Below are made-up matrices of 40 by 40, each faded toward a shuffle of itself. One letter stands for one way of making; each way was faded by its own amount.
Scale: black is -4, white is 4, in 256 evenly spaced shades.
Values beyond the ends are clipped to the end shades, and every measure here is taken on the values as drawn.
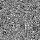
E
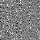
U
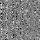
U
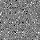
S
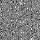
U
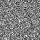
E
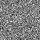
E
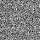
E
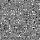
S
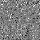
S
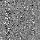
U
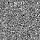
E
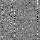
U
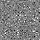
S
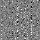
U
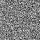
E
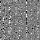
U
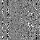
U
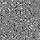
S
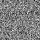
E
